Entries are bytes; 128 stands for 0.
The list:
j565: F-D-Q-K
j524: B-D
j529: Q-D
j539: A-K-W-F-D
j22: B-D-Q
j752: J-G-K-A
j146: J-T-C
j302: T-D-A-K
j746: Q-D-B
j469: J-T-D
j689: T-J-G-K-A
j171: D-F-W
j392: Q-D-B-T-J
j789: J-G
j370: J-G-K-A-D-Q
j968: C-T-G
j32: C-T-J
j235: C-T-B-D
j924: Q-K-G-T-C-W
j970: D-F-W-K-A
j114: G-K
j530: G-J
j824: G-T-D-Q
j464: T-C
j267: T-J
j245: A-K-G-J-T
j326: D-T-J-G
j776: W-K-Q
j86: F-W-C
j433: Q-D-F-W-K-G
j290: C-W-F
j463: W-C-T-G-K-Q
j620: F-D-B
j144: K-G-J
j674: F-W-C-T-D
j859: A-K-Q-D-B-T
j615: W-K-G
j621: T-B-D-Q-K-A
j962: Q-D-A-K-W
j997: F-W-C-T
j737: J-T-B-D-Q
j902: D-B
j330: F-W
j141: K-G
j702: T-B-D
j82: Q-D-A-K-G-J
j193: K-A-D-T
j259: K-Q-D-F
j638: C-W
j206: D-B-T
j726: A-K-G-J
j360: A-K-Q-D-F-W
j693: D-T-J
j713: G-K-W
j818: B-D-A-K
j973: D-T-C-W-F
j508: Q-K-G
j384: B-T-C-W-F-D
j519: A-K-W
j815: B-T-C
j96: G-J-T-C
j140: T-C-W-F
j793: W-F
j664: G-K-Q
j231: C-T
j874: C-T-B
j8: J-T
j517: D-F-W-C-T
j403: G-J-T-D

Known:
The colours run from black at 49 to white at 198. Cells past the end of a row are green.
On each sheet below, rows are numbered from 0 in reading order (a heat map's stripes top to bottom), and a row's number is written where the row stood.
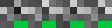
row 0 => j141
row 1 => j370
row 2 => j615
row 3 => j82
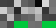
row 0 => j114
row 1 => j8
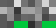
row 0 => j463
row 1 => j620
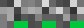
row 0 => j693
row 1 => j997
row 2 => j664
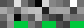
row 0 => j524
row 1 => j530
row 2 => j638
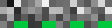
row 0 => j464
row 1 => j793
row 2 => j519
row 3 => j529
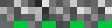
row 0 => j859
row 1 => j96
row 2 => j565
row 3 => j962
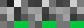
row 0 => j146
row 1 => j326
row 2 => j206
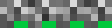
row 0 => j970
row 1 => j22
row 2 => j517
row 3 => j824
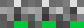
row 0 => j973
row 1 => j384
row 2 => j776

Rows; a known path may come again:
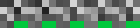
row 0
j114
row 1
j144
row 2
j621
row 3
j206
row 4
j818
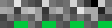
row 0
j86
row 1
j689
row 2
j360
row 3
j789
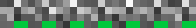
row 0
j403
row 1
j259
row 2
j330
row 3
j302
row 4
j638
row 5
j463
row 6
j737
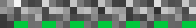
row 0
j793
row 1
j392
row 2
j245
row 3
j726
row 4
j326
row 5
j713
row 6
j859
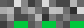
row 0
j874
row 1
j22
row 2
j508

